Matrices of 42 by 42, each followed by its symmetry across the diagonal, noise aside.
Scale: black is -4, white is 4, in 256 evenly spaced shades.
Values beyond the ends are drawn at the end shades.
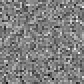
antisymmetric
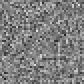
antisymmetric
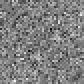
symmetric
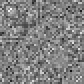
symmetric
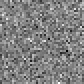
neither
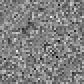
symmetric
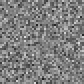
antisymmetric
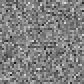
neither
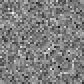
symmetric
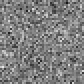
antisymmetric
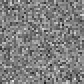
neither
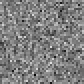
neither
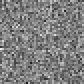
neither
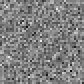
symmetric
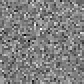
antisymmetric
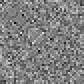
symmetric
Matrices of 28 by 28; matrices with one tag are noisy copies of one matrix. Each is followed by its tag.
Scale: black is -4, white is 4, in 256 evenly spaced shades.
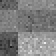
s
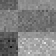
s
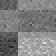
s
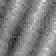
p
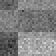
s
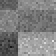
s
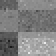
s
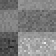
s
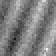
p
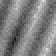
p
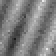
p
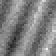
p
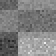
s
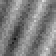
p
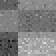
s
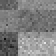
s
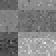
s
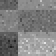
s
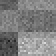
s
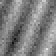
p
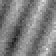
p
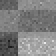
s
